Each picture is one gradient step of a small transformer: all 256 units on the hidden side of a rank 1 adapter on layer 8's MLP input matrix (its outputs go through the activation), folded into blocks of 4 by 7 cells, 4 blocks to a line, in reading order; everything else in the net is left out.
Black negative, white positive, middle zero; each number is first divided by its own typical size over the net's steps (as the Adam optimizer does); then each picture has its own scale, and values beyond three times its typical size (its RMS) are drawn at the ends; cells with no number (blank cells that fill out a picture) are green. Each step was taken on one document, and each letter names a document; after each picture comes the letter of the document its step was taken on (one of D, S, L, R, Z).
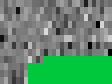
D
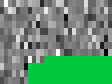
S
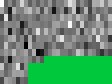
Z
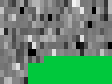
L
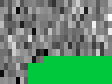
Z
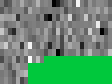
D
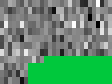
Z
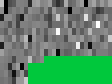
D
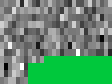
Z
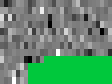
D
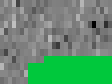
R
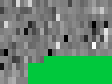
R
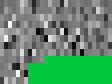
L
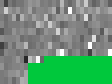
D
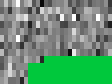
S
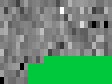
R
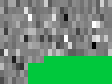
R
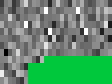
Z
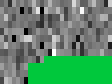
L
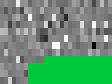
R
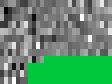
Z
